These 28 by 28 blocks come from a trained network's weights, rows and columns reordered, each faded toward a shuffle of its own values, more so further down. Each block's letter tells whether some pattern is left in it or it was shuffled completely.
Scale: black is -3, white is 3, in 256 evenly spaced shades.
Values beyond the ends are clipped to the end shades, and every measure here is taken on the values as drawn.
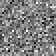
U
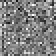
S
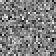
S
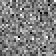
U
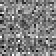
S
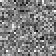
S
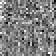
S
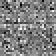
S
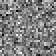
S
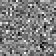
U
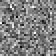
U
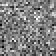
U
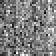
S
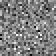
U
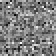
S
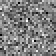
U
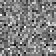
S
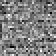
S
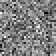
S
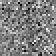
U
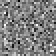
S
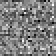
S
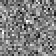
U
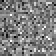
U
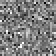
U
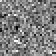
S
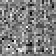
S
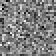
S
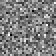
U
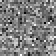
S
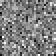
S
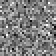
U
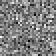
U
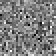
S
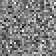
U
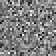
U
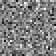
U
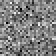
U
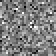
U
